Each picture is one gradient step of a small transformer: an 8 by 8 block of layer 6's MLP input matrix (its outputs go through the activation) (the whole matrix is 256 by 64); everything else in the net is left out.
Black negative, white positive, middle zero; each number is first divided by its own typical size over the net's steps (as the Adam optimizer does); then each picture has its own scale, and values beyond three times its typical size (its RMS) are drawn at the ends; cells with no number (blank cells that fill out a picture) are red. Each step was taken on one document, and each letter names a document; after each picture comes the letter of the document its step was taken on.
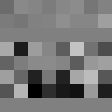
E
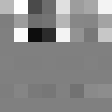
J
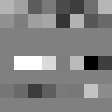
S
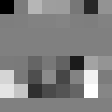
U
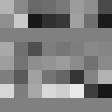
U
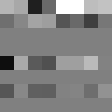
S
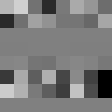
U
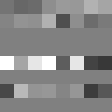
S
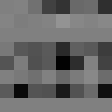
E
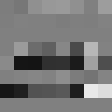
E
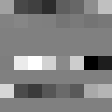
S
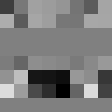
U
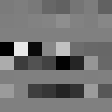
E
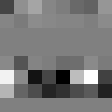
U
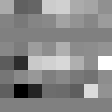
E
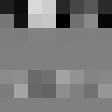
J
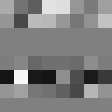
U
